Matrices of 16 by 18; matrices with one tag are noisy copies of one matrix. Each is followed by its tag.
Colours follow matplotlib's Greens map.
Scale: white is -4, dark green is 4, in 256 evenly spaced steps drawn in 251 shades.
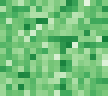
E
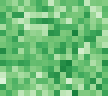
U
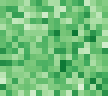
U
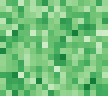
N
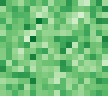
E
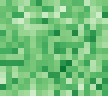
U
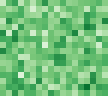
N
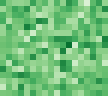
E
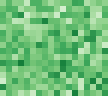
U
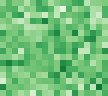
U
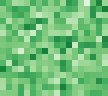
E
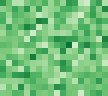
E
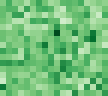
U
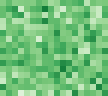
U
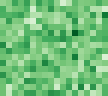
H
